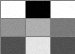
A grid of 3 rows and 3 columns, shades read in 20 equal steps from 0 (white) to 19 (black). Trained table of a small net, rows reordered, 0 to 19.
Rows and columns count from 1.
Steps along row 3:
down up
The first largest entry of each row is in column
2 3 1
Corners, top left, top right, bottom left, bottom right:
0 0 13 13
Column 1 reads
0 8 13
